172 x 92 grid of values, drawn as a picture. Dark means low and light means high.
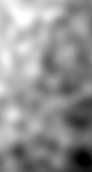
The halves do not mirror each other. The ninth with the highest average is the top left. No regular stripes run through it. No row or column stands out. The bottom right is the ninth with the lowest average. Values rise toward the top left. The values follow a bell shape. The field is smooth, with broad soft blobs.
